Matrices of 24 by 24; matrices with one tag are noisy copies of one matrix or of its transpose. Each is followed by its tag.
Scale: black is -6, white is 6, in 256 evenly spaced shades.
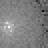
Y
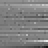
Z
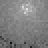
Y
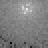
Y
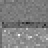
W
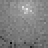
Y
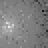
Y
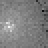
Y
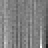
Z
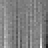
Z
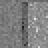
W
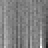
Z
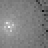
Y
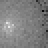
Y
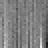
Z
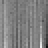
Z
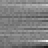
Z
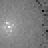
Y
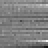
Z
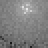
Y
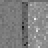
W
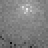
Y
